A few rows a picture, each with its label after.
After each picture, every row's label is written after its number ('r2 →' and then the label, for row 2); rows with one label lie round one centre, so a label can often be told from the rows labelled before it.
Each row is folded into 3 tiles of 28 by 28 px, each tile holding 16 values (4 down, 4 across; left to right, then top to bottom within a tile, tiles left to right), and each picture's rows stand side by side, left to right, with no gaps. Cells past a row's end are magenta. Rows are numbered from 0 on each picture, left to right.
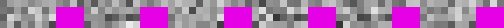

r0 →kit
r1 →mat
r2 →kit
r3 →mat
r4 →mat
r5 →kit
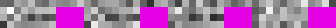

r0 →mat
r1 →mat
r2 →mat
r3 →kit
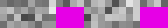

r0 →mat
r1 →kit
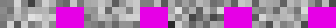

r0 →kit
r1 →kit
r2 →mat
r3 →kit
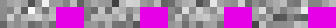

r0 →kit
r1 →kit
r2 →kit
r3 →mat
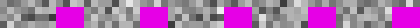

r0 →mat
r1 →kit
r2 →mat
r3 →kit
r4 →kit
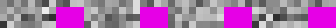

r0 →mat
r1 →mat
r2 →kit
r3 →mat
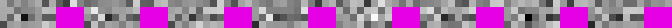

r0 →mat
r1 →mat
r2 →mat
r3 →mat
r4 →kit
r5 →mat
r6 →mat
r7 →mat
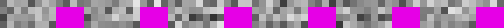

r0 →kit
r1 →kit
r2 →mat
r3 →kit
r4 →mat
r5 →kit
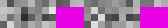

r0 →mat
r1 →mat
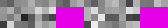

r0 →mat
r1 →mat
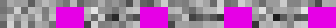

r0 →kit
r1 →mat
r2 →mat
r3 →mat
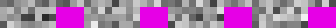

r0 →mat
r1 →kit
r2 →mat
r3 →kit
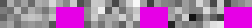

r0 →kit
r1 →kit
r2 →mat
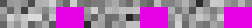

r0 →kit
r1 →mat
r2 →kit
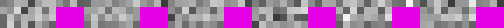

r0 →kit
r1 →kit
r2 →kit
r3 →mat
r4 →kit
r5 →kit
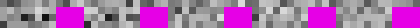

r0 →mat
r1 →mat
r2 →kit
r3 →kit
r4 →kit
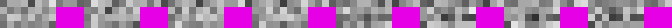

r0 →kit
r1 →kit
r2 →kit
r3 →kit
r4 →mat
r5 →mat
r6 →mat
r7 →mat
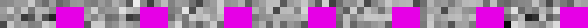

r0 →mat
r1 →mat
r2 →kit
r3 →kit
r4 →kit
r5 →kit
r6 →mat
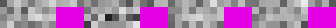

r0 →kit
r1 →mat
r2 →kit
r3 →kit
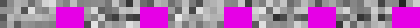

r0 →kit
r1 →mat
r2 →kit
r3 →mat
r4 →mat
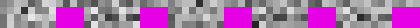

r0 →kit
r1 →mat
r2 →kit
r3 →mat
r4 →mat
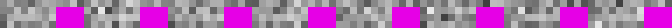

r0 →kit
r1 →kit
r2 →kit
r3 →kit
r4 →kit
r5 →mat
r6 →kit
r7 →kit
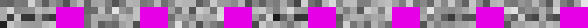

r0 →mat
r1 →kit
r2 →kit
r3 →mat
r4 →kit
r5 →mat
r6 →mat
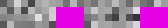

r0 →kit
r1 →mat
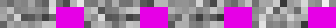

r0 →mat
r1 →mat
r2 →mat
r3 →kit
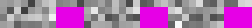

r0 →kit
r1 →mat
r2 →mat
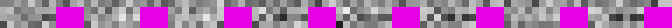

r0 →mat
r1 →kit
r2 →kit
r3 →mat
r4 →mat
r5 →mat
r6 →kit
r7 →mat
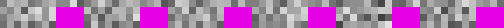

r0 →kit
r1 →kit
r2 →kit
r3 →kit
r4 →mat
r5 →kit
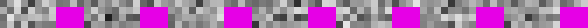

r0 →kit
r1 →mat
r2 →kit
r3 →mat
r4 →mat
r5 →kit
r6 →mat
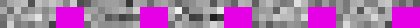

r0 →kit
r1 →mat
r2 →mat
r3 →kit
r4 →kit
